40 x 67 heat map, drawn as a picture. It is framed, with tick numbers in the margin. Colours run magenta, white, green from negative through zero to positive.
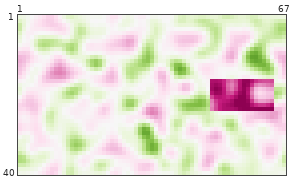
Roughest part: middle right. Slope: none. Odd patch: lower, in the middle right. Ninth with the lowest average: middle right. Grain: blotchy.
